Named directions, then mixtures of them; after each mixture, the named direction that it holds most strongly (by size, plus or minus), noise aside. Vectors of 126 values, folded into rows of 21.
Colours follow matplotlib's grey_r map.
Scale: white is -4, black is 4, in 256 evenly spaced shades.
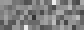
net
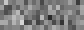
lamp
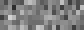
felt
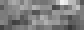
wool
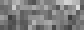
wool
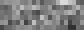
wool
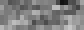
wool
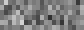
lamp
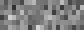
felt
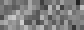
lamp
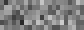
lamp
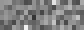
net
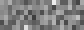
net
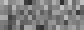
felt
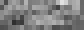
wool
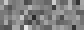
net
